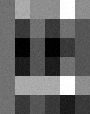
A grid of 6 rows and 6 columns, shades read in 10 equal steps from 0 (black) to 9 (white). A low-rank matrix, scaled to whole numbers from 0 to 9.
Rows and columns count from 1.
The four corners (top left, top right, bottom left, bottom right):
4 5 4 2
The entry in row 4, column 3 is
3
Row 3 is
4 0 3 0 2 3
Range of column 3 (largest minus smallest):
3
